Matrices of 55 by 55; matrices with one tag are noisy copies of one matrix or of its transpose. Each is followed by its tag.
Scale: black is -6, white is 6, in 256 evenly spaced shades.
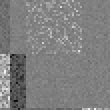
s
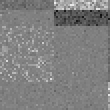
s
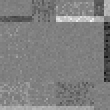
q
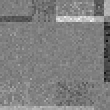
q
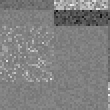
s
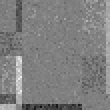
q
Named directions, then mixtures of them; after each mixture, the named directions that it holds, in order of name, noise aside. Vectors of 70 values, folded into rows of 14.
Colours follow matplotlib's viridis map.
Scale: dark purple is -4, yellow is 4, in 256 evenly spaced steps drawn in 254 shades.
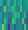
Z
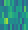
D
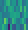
D, Z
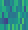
D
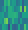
D, Z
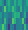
Z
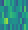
D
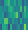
D, Z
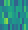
D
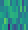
D, Z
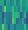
Z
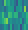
D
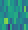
D, Z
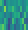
Z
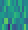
D, Z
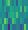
D, Z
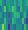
Z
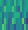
Z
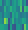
D, Z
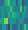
D, Z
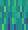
Z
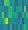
D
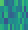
D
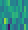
D, Z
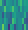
Z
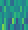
Z
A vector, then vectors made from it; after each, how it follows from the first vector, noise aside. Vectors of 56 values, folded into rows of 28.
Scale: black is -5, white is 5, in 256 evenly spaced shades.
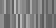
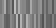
copied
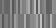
reversed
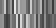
scaled up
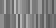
copied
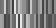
scaled up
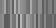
copied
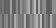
reversed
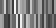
scaled up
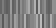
reversed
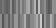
reversed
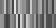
scaled up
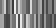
scaled up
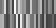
scaled up
